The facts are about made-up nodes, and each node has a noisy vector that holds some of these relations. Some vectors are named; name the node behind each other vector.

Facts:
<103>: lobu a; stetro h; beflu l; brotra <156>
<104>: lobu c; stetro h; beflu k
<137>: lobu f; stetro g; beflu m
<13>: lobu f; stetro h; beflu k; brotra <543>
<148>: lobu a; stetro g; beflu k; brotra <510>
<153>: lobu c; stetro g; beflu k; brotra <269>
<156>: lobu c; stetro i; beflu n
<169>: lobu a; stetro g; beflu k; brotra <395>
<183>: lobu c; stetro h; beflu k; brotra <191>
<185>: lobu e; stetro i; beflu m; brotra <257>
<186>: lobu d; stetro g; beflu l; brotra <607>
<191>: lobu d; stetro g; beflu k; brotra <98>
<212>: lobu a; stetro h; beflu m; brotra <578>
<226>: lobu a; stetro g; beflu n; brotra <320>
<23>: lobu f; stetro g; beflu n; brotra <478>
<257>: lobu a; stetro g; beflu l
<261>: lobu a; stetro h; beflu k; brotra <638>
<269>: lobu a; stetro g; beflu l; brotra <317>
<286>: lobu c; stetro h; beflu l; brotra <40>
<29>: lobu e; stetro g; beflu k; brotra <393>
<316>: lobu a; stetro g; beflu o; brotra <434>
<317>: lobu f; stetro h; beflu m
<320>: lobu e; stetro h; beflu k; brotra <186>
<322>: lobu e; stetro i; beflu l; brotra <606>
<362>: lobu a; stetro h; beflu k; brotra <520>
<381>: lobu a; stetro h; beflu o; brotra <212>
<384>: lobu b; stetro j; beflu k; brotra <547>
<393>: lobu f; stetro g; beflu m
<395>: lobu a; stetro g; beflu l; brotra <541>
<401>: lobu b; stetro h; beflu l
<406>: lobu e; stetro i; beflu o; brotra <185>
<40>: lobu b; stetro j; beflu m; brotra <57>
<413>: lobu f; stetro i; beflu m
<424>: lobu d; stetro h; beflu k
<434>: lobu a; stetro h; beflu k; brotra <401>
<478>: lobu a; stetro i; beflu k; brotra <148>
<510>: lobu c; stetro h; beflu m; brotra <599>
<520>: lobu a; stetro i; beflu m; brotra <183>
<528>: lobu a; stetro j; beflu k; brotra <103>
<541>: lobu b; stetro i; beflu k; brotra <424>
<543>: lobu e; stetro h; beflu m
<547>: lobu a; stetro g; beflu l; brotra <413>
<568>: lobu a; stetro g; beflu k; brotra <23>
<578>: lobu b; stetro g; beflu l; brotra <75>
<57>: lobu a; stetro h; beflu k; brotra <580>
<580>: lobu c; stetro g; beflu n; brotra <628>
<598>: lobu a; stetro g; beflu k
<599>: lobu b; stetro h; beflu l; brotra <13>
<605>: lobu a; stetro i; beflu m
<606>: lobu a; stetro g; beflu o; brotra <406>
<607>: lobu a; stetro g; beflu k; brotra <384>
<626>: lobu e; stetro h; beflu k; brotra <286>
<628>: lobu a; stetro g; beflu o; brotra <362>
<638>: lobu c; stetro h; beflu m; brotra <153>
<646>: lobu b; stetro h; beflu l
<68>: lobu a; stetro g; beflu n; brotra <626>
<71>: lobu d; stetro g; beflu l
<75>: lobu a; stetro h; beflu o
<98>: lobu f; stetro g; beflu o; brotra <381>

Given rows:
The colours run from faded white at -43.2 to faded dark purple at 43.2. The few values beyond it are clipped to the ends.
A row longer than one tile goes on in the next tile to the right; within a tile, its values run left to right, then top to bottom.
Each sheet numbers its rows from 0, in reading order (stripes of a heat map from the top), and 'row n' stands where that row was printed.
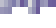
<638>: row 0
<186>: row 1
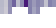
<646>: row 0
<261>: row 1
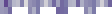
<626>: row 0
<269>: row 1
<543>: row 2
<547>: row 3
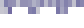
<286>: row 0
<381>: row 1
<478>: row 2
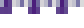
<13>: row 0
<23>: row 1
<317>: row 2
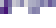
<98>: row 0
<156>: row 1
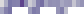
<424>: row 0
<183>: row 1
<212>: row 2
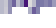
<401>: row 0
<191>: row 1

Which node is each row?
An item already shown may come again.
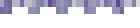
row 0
<320>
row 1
<510>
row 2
<362>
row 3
<226>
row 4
<626>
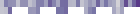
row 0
<286>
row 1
<153>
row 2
<29>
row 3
<580>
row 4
<384>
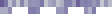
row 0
<68>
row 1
<520>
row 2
<153>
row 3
<57>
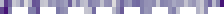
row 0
<98>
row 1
<322>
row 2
<628>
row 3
<286>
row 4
<71>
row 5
<605>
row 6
<212>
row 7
<599>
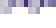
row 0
<578>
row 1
<40>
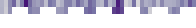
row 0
<599>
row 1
<226>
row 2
<104>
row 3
<185>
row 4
<413>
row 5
<75>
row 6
<156>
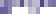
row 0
<406>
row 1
<40>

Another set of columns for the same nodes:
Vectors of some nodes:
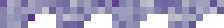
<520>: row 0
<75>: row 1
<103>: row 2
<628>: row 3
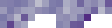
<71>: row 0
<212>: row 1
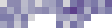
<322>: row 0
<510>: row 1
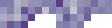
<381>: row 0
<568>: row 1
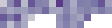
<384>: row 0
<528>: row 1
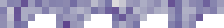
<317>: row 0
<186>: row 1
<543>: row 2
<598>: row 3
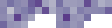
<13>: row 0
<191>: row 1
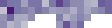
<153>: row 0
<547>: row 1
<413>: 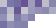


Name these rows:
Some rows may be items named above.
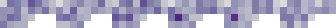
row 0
<541>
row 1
<185>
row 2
<384>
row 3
<320>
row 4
<626>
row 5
<322>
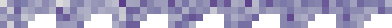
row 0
<40>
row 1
<543>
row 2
<98>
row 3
<226>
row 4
<605>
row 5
<424>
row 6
<424>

